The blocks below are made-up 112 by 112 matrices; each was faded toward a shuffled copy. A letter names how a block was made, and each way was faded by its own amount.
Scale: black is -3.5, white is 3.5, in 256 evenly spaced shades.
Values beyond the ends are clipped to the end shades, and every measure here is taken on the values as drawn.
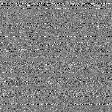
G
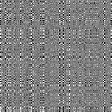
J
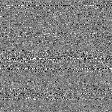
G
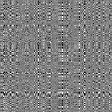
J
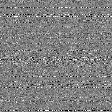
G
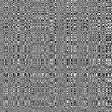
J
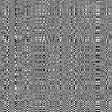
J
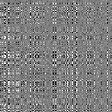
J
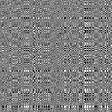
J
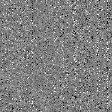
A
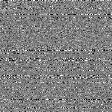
G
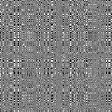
J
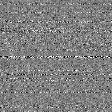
G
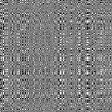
J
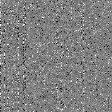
A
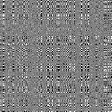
J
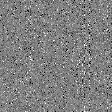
A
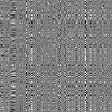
J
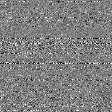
G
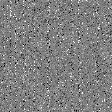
A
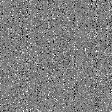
A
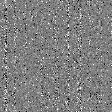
A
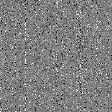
A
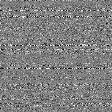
G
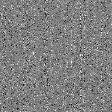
A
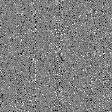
A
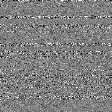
G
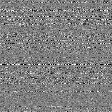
G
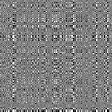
J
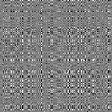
J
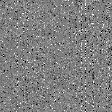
A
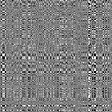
J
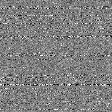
G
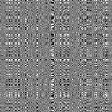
J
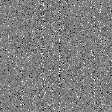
A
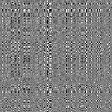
J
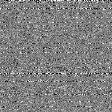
G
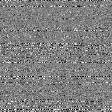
G
